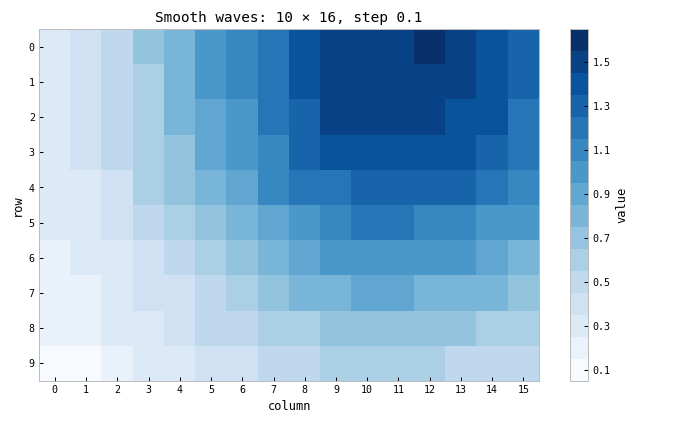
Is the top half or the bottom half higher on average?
top
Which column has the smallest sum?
0
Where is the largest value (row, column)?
0 12
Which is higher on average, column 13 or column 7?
column 13
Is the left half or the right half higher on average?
right
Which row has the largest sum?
0
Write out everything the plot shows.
Title: Smooth waves: 10 × 16, step 0.1
x-axis: column, ticks 0 1 2 3 4 5 6 7 8 9 10 11 12 13 14 15
y-axis: row, ticks 0 1 2 3 4 5 6 7 8 9 (0 at the top)
Colour bar: value, ticks 0.1 0.3 0.5 0.7 0.9 1.1 1.3 1.5
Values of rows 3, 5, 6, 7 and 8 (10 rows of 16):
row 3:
0.3 0.4 0.5 0.6 0.7 0.9 1 1.1 1.3 1.4 1.4 1.4 1.4 1.4 1.3 1.2
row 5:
0.3 0.3 0.4 0.5 0.6 0.7 0.8 0.9 1 1.1 1.2 1.2 1.1 1.1 1 1
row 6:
0.2 0.3 0.3 0.4 0.5 0.6 0.7 0.8 0.9 1 1 1 1 1 0.9 0.8
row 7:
0.2 0.2 0.3 0.4 0.4 0.5 0.6 0.7 0.8 0.8 0.9 0.9 0.8 0.8 0.8 0.7
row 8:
0.2 0.2 0.3 0.3 0.4 0.5 0.5 0.6 0.6 0.7 0.7 0.7 0.7 0.7 0.6 0.6
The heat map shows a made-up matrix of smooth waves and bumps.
